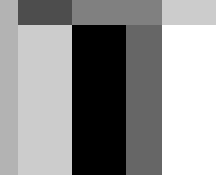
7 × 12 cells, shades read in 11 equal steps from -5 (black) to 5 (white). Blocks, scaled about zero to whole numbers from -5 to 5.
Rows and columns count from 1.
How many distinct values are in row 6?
5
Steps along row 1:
down same same up same same same same up same same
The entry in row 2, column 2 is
3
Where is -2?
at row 1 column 2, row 1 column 3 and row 1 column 4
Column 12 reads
3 5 5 5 5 5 5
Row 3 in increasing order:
-5 -5 -5 -1 -1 2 3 3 3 5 5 5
